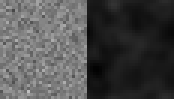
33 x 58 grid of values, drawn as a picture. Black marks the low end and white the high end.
It is made of 1 by 2 panels. Panel 1,1: middling, fine-grained. Panel 1,2: very low, blotchy, faint in contrast.
